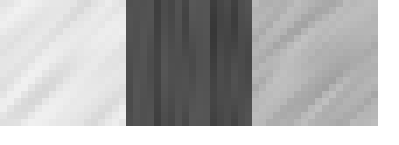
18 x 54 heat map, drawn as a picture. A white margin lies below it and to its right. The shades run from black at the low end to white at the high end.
It is made of 1 by 3 panels. Panel 1,1: very high, slanting up to the right, faint in contrast. Panel 1,2: low, streaked downward, faint in contrast. Panel 1,3: high, slanting up to the right, faint in contrast.
